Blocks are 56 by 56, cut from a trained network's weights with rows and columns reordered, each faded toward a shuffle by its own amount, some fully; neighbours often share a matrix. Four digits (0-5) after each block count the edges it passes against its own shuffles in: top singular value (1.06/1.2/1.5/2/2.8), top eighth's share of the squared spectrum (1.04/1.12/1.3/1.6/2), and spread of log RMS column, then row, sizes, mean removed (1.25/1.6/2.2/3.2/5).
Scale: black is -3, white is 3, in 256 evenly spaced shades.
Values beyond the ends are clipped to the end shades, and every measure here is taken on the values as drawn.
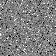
0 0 0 0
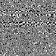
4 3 0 3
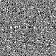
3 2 0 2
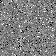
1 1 0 0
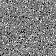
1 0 0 0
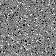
0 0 0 0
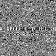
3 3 0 2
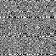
4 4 1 3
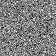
0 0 0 0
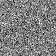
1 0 0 0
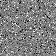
0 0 0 0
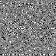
3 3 0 2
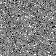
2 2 0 1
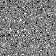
3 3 0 2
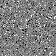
2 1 0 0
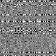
4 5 1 4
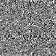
3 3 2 2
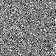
1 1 0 0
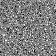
0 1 0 0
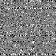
3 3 0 2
